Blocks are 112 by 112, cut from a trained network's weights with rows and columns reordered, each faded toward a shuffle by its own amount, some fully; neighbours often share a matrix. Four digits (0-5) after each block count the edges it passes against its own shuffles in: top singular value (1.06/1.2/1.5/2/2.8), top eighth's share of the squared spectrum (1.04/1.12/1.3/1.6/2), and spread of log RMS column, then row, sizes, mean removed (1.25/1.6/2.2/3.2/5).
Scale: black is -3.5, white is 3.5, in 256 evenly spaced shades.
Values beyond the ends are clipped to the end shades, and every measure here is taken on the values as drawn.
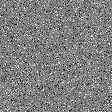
1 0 0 0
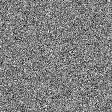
1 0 0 0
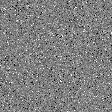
2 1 0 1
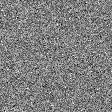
0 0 0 0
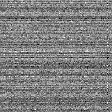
5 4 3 3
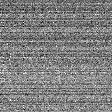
5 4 2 2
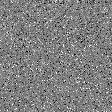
2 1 0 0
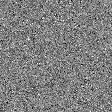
0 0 0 0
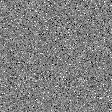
2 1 0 1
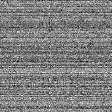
5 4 2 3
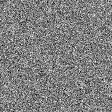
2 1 0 0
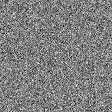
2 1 0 0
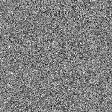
3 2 0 1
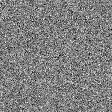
1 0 0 0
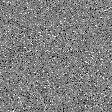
2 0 0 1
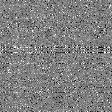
4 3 0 3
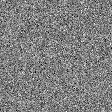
0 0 0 0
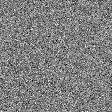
1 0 0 0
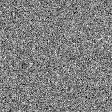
2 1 0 0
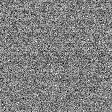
2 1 0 0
